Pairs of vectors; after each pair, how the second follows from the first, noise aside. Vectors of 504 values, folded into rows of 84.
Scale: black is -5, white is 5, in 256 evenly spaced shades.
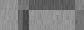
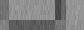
reversed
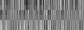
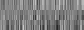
reversed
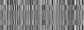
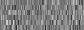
shuffled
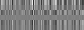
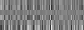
reversed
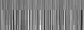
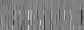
partly zeroed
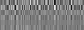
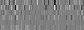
partly zeroed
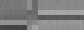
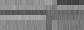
reversed
